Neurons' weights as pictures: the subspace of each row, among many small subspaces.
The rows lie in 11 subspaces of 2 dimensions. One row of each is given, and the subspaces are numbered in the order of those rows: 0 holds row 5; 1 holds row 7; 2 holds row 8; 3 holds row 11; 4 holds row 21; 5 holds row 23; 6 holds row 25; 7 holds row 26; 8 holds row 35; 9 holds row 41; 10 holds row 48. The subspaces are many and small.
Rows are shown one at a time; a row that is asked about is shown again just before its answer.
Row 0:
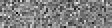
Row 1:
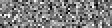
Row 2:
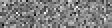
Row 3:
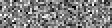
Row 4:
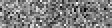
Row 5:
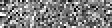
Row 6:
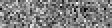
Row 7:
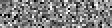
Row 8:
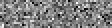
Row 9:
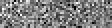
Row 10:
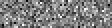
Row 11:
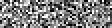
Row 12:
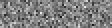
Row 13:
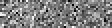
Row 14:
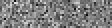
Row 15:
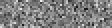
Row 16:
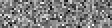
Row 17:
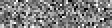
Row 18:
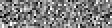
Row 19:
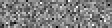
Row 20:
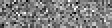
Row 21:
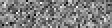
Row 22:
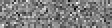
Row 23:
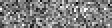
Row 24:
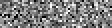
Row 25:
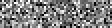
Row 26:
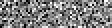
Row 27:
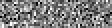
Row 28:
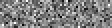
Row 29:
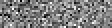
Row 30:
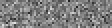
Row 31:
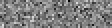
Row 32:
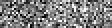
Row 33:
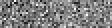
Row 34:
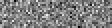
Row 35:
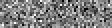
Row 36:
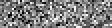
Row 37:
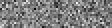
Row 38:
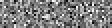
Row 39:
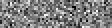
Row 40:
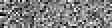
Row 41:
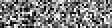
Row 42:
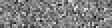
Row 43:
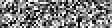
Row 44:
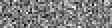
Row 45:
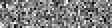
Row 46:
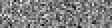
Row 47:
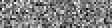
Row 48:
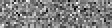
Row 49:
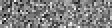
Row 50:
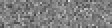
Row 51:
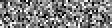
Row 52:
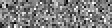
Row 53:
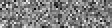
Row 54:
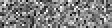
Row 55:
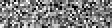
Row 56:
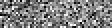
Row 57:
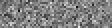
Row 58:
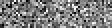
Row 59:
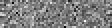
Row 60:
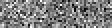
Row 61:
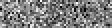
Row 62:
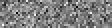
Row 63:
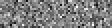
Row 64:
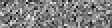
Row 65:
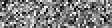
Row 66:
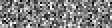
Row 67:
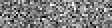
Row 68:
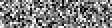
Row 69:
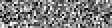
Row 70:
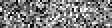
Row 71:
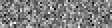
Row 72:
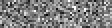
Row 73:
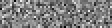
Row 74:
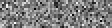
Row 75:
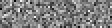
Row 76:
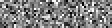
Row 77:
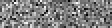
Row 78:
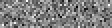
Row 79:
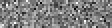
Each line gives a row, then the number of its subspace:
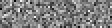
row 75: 6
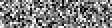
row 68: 5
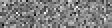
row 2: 4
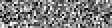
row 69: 6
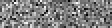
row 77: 9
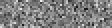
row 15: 1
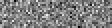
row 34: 7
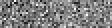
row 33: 9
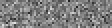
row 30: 9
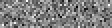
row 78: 8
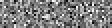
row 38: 7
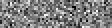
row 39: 2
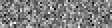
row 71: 9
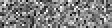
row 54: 4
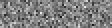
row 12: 2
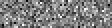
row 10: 8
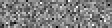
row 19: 10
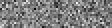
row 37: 7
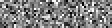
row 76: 7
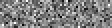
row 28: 8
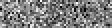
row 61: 5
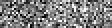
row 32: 8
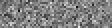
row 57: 4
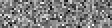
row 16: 8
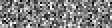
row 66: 9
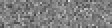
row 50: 2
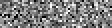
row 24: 1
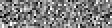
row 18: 6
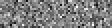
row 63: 1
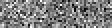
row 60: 8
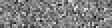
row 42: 1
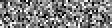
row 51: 2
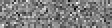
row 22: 10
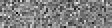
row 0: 4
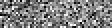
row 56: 0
